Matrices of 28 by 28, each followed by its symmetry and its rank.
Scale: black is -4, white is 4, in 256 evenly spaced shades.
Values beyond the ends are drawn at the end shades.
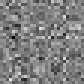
neither, rank five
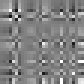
symmetric, rank two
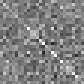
symmetric, rank five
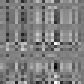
neither, rank two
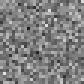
neither, full rank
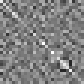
symmetric, rank five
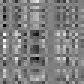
neither, rank two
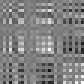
symmetric, rank two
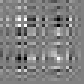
symmetric, rank two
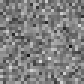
neither, full rank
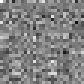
neither, rank five
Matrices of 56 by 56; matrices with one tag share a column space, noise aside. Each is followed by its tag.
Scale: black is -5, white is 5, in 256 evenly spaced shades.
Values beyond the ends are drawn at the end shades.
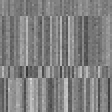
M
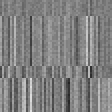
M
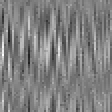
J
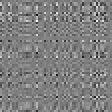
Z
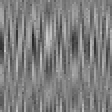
J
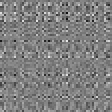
Z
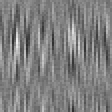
J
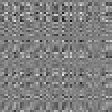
Z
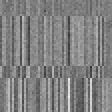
M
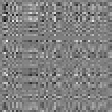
Z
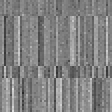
M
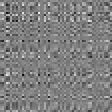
Z
